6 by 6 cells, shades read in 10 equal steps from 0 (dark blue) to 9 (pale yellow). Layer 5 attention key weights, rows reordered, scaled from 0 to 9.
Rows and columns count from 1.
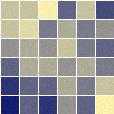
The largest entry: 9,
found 2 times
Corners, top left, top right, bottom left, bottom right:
7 2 0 9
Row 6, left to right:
0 3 1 5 3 9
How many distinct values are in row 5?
5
